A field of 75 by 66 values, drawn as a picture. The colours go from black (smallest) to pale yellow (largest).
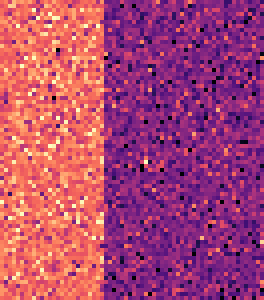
The left part is higher, up to a seam about 40% of the way across. No regular stripes run through it. Overall the values sit about 50% of the way up the scale.
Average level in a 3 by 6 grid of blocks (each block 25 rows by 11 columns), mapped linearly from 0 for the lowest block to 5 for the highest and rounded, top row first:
5 5 2 0 0 0 | 5 5 2 0 0 0 | 5 5 2 0 0 0
